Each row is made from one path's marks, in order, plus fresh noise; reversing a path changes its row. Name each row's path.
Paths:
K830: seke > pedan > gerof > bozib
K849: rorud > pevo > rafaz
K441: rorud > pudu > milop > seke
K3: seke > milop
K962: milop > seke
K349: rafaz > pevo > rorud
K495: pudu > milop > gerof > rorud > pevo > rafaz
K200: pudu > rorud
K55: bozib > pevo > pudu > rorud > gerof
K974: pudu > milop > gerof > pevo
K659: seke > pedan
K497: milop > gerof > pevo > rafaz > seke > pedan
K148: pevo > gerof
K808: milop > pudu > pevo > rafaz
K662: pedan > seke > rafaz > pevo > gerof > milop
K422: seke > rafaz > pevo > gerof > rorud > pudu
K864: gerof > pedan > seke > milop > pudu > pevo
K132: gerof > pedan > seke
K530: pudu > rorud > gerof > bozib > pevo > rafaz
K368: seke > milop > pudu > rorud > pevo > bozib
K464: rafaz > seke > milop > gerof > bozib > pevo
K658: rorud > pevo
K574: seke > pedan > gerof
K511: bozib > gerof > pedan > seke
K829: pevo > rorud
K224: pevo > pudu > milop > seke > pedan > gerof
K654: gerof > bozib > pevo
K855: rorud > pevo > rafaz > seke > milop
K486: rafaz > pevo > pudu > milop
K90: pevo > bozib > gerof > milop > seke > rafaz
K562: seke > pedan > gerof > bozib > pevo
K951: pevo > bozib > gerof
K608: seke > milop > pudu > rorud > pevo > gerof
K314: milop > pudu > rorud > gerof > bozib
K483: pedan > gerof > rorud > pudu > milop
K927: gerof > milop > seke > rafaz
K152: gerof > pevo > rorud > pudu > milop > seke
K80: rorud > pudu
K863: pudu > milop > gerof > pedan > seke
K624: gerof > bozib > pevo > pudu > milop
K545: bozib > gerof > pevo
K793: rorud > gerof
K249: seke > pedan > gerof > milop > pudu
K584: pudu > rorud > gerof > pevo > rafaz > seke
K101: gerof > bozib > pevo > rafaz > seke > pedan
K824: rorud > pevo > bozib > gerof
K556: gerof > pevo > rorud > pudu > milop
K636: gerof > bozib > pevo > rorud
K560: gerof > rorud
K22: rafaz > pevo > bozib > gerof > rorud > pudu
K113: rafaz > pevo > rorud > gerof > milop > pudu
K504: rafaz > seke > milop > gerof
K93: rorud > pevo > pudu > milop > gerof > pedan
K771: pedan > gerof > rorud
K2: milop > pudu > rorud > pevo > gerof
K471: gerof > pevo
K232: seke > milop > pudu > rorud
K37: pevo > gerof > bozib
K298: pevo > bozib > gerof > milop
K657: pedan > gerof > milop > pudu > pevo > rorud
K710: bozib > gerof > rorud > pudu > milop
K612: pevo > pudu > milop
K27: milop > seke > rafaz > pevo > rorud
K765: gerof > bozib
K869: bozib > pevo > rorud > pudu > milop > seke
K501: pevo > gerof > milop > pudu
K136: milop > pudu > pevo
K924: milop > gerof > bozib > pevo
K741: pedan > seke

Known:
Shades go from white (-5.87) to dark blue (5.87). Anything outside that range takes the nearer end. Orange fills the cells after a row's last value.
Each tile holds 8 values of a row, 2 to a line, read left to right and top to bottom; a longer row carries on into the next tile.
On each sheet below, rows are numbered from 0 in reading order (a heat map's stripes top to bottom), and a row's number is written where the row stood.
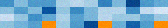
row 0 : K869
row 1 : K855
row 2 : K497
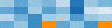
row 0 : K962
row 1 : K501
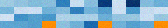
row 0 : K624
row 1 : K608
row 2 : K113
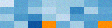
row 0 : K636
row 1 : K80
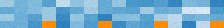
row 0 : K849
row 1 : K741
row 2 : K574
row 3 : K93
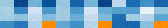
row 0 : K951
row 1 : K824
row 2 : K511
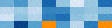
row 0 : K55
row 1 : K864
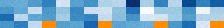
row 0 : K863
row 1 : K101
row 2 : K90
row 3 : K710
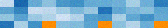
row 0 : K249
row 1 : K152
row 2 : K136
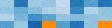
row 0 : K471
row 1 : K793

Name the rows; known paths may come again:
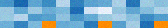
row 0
K974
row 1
K924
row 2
K471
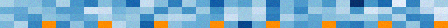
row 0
K658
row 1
K830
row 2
K27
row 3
K2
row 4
K55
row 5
K148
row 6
K545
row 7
K560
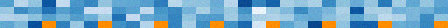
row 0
K232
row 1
K562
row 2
K863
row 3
K132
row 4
K710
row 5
K3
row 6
K504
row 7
K829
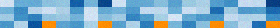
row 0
K654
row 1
K824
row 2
K765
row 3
K612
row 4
K368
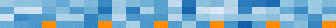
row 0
K624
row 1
K200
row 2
K80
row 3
K501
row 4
K530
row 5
K962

